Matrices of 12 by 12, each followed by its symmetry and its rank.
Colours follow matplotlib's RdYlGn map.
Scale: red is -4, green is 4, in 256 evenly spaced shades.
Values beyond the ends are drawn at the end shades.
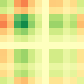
symmetric, rank one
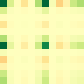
symmetric, rank one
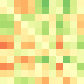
antisymmetric, rank two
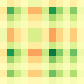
symmetric, rank one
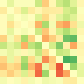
antisymmetric, rank two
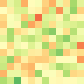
neither, full rank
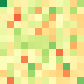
neither, full rank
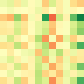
neither, rank two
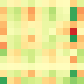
neither, rank two
